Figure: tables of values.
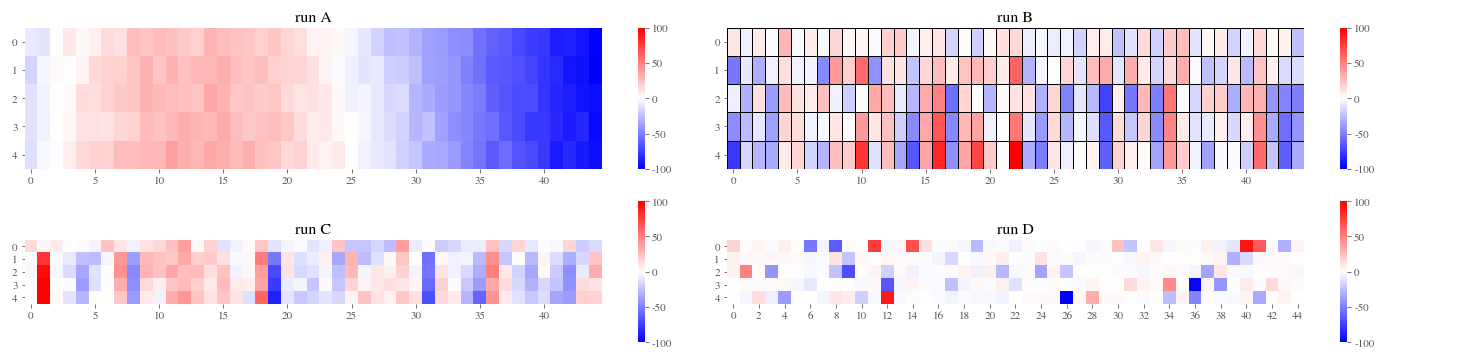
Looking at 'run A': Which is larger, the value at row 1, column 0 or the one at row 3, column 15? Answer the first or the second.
the second
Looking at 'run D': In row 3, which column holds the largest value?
34
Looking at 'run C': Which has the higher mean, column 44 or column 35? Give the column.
44
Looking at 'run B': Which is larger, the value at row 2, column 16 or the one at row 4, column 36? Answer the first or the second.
the first
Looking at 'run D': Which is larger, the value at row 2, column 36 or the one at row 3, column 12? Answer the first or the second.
the first
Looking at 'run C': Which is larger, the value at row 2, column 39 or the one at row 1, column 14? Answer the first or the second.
the second
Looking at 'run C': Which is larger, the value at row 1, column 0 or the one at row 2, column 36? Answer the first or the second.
the second
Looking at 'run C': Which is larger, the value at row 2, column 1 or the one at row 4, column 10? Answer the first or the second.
the first
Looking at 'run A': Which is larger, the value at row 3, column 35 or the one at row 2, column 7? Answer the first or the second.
the second
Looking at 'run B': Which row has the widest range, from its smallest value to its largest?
4
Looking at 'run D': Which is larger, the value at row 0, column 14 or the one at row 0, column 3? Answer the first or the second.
the first
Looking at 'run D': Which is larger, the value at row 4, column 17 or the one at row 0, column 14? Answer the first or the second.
the second
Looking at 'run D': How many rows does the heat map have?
5
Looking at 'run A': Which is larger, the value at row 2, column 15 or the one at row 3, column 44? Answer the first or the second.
the first
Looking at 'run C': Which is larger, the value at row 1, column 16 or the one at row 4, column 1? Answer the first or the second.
the second
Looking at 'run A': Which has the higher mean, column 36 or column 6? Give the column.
6
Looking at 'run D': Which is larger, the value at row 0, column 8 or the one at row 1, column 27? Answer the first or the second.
the second
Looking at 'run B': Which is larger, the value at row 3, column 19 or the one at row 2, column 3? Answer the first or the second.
the first
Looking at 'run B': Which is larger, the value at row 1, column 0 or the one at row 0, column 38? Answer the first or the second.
the second
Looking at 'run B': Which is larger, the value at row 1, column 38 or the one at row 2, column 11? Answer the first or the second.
the second
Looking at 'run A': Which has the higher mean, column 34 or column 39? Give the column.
34
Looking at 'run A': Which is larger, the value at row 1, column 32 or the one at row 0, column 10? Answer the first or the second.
the second
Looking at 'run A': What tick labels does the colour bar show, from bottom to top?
-100, -50, 0, 50, 100
